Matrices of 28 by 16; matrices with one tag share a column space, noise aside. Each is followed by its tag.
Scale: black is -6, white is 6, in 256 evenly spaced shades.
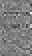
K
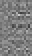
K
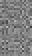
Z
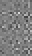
K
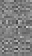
Z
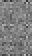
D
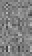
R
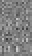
R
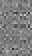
K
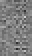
Z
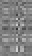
R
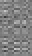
Z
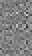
K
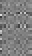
K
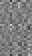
D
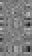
R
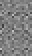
K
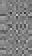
K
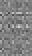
K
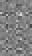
K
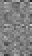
D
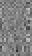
R
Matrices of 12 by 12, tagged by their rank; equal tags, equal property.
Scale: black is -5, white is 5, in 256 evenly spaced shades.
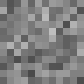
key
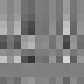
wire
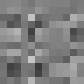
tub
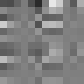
tub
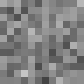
key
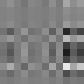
wire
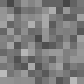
key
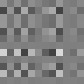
wire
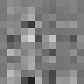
tub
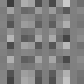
wire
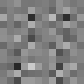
tub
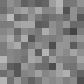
key
